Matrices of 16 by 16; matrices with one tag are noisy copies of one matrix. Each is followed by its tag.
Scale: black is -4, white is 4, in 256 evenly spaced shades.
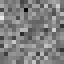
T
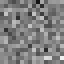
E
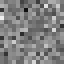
T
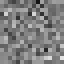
E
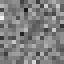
T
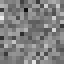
T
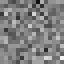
E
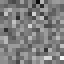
E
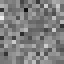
T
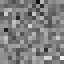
E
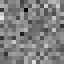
T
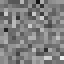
E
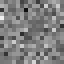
T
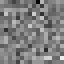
E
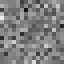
T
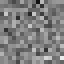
E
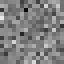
T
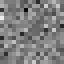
T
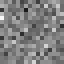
T
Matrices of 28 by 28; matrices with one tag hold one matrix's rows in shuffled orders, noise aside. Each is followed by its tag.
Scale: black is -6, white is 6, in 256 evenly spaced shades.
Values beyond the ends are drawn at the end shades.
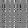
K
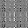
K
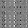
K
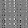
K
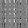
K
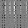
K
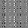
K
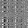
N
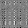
K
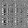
N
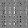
K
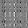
K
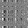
N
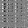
N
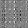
K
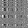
N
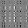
K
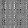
K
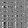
N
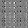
K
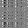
N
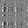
N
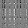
K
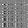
N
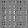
K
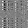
N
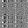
N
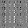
K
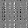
K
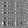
N
